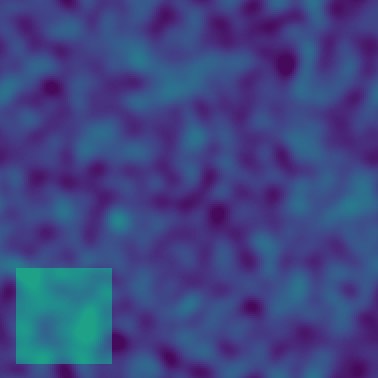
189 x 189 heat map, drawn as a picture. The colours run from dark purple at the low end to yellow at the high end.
Mirror symmetry: none. Odd patch: higher, in the bottom left. Average level on the scale: 20%. Ninth with the highest average: bottom left. Roughest part: bottom left. Histogram: skewed, a long tail of high values.
